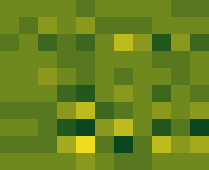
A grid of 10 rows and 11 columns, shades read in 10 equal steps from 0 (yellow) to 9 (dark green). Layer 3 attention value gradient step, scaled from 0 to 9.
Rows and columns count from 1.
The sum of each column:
53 53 53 54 52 53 51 52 55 52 55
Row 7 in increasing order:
2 4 4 4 5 5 6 6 6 6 7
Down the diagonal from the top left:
5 6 7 6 6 5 6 5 2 5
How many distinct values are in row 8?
6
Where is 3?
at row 9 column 4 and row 9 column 11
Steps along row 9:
same same down down up up down down up down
